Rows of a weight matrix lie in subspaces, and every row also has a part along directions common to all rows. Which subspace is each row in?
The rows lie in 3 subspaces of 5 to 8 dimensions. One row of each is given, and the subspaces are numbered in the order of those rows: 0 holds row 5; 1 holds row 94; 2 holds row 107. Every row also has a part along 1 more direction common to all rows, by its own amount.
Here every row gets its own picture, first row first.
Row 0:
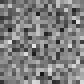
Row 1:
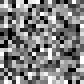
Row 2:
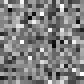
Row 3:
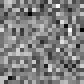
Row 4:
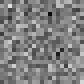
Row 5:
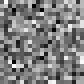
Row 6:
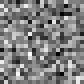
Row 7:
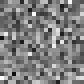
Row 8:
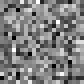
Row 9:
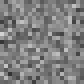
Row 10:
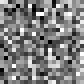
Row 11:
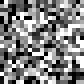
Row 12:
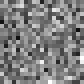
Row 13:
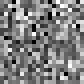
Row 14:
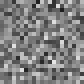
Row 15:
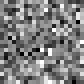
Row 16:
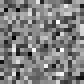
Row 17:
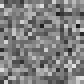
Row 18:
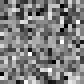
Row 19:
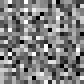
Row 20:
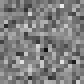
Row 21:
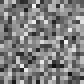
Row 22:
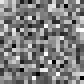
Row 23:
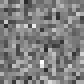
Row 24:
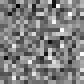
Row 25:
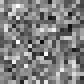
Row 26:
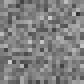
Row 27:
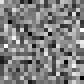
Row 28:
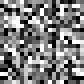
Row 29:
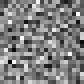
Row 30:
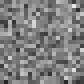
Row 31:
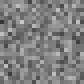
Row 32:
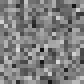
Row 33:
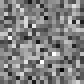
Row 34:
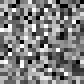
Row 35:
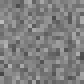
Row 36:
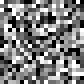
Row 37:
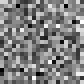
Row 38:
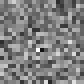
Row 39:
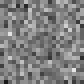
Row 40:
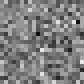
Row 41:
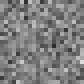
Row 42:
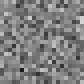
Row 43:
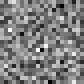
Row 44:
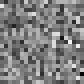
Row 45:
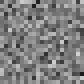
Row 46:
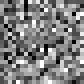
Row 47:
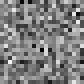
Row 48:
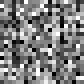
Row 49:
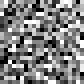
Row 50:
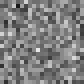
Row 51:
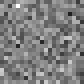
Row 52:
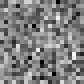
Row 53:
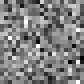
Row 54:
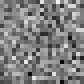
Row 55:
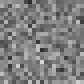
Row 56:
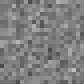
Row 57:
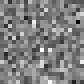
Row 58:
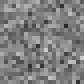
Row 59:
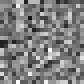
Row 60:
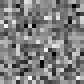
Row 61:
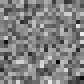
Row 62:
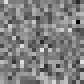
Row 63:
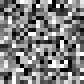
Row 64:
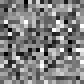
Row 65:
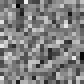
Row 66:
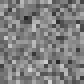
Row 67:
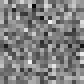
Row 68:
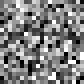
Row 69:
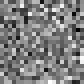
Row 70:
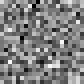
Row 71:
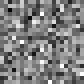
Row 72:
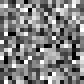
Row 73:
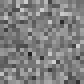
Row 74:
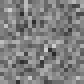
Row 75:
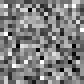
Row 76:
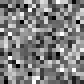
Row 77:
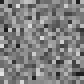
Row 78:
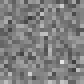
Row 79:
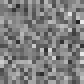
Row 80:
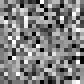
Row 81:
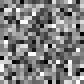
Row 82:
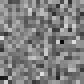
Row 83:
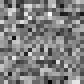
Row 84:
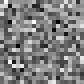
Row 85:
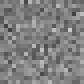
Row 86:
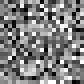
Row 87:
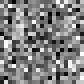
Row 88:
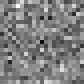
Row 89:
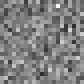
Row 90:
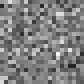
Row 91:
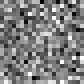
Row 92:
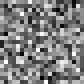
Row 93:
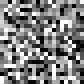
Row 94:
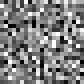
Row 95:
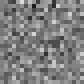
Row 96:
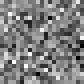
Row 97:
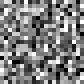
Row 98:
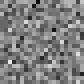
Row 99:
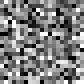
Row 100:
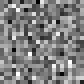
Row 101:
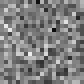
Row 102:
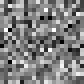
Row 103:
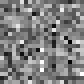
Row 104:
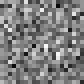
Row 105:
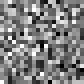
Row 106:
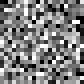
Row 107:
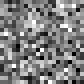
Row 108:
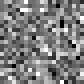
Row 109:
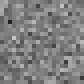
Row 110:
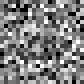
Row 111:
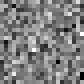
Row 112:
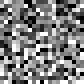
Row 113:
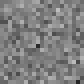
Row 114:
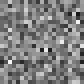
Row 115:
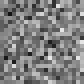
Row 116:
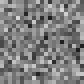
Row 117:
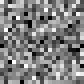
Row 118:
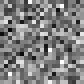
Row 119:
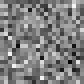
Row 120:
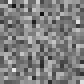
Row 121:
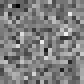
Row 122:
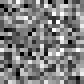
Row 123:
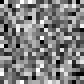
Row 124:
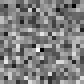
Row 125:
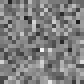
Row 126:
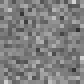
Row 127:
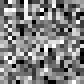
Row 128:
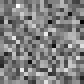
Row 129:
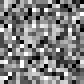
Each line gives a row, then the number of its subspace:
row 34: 1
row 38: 2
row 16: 1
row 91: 2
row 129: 1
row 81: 1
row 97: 1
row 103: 1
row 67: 0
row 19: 1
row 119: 2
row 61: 1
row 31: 2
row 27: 0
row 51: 0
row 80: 2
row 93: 1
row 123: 0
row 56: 2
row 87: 1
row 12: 2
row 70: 0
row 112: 2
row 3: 1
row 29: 0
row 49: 0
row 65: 2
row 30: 2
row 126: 2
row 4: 1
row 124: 2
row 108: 1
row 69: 2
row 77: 0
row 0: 1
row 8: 1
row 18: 1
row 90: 1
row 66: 1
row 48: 1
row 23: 2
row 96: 0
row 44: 1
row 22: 0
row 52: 2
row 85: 1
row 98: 0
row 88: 0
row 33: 2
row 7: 1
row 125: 1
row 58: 2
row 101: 1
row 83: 1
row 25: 0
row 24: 0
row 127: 0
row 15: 1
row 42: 0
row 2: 1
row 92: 2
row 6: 1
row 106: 0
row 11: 0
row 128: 0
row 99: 2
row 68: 2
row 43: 2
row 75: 2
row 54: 2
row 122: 1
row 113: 2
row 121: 0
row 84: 0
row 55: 2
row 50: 2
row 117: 0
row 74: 2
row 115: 0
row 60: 2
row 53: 2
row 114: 0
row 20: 2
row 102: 0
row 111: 1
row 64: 1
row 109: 0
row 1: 2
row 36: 0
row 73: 1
